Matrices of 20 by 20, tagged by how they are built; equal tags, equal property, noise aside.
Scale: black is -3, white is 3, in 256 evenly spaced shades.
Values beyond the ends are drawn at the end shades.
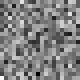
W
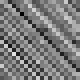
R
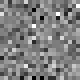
W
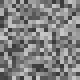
W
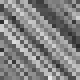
R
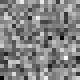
W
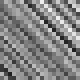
R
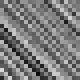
R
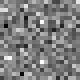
W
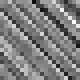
R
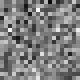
W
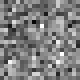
W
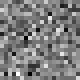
W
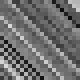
R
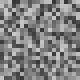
W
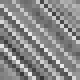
R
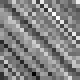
R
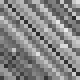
R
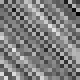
R
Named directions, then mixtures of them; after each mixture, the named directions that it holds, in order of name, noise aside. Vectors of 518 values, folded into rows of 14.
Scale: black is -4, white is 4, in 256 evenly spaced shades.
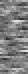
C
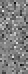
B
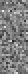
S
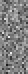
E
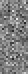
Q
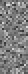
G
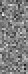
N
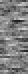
C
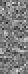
C, G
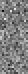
B, E, S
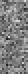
C, E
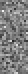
S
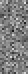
Q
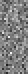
E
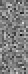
G, N, S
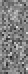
E, S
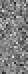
B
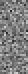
N, S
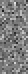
B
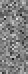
B, Q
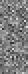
G, Q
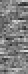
C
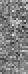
C, Q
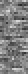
C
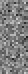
B, G, Q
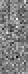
E, Q
